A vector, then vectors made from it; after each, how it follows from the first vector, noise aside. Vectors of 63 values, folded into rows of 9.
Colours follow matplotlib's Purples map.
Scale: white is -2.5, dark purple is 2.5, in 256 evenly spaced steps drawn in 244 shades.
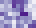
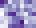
reversed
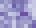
shrunk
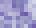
shrunk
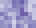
shrunk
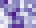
reversed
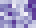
negated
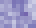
shrunk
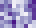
negated
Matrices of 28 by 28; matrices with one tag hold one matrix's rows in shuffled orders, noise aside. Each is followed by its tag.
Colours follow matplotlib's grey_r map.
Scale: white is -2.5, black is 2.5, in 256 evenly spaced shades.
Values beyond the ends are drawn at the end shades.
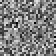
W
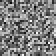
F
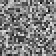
F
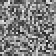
F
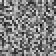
W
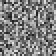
W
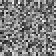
W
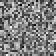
W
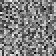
W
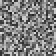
W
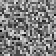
F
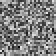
F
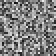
W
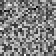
W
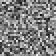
F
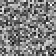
F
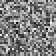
F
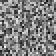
W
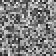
F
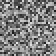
F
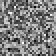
F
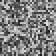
F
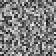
W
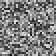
F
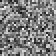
F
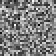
F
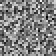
W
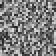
W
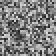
F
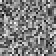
W
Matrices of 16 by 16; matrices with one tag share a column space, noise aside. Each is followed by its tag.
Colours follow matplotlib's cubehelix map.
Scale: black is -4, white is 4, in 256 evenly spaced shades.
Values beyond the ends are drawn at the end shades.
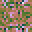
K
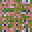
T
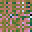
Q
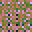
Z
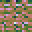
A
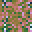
K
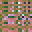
Q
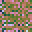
T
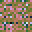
A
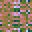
T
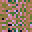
T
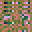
Q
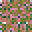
A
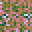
Q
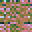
A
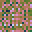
Z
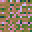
A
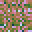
Z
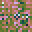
Q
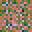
Z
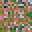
K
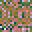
K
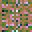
Z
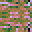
K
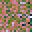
Q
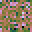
K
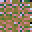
A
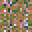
Z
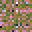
Z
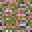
Z
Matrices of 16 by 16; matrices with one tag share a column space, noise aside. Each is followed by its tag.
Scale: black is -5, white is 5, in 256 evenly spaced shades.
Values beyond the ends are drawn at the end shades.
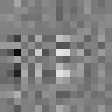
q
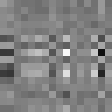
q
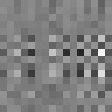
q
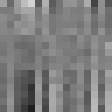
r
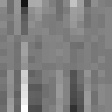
r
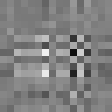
q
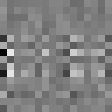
q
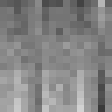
r
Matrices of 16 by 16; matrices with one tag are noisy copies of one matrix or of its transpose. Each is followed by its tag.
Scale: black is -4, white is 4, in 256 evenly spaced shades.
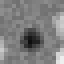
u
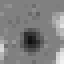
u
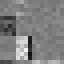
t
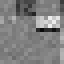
t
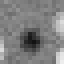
u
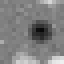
u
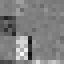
t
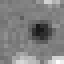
u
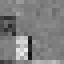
t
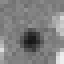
u
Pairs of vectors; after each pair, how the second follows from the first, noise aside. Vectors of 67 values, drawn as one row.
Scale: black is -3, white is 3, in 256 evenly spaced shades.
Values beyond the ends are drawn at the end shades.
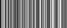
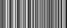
reversed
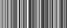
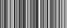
reversed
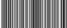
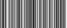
reversed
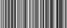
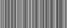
shrunk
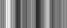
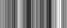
reversed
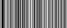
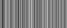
shrunk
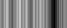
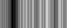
reversed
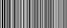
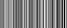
reversed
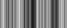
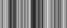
reversed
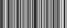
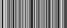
reversed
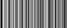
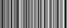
reversed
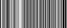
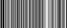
reversed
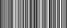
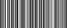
reversed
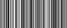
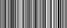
reversed
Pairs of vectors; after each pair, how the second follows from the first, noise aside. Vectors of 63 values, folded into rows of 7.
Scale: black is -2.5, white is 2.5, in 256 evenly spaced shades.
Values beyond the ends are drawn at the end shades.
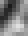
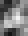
wrapped around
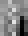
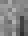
shrunk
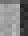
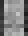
wrapped around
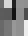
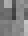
shrunk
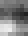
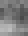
shrunk
